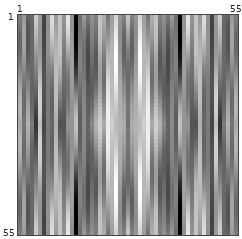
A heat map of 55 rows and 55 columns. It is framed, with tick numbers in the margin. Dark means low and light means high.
Streaks run downward. The values follow a bell shape. The ninth with the highest average is the centre. It mirrors both left to right and top to bottom. No overall slope runs across the table.
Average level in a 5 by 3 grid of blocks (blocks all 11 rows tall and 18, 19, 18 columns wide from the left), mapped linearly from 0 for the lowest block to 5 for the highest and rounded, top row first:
131 / 030 / 050 / 030 / 131
